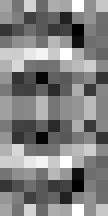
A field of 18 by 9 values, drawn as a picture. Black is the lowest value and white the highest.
The middle left is the calmest part. Stripes running across repeat 4 times from top to bottom. No row or column stands out. The top and bottom halves mirror each other. There is no overall slope. The histogram is bell-shaped.
